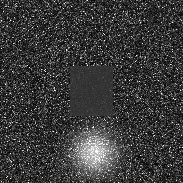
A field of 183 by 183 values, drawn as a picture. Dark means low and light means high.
Neither half mirrors the other. On average the colour sits 20% of the way up the scale. A single bump stands in the bottom middle. The centre is the smoothest part. In the centre lies a patch that is calmer than the rest. The ninth with the highest average is the bottom middle. Most values sit low, with a long tail of high ones.
